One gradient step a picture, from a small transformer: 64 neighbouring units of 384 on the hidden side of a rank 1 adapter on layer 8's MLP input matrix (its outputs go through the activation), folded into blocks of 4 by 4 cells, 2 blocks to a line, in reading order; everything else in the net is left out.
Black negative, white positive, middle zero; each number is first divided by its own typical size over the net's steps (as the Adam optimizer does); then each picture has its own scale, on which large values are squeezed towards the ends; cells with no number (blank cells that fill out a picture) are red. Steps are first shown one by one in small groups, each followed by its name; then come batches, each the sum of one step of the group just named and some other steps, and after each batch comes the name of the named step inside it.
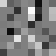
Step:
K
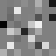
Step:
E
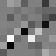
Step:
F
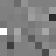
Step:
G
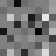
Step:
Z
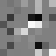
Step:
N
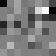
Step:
E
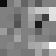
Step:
K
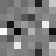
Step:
K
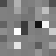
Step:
E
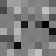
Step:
G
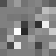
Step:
F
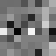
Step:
Z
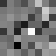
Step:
Z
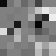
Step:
K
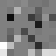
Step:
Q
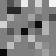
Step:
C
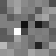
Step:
Q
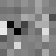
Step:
C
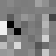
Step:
Q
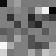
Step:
Q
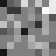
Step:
C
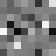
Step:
C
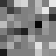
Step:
C
